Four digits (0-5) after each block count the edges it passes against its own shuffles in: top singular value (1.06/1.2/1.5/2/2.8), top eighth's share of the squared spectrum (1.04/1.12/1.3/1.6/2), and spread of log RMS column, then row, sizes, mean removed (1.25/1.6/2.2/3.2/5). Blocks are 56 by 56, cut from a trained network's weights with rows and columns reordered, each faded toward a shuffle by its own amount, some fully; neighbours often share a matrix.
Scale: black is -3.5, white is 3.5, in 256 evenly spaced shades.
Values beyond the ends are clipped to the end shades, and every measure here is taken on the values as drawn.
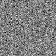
3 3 0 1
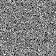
2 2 1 1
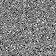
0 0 0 0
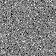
0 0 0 0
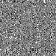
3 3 2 1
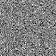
2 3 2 1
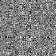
3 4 2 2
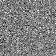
0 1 0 0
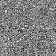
2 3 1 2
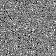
0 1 0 0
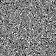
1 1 0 0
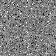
1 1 0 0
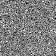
1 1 0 0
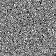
0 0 0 0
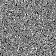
0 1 0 0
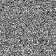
2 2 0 1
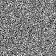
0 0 0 0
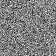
1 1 0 0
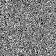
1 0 0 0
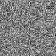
3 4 1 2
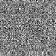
3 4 1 2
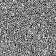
0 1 0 0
